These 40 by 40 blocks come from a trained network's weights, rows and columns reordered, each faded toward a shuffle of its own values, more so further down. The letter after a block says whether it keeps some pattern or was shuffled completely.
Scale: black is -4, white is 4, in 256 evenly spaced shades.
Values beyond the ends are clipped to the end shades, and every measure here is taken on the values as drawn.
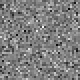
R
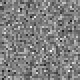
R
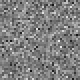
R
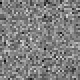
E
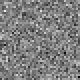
R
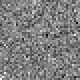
R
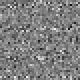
E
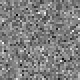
R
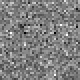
E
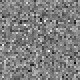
R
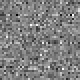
E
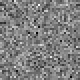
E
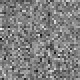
E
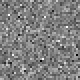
R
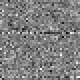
E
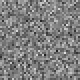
R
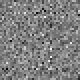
E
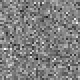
R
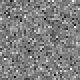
R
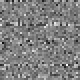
E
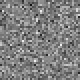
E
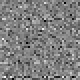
E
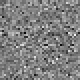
E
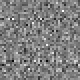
E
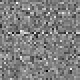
E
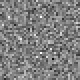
R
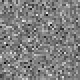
R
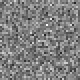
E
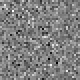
R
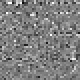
E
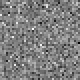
R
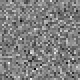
R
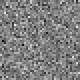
R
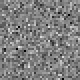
R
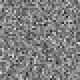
R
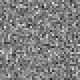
R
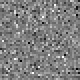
R
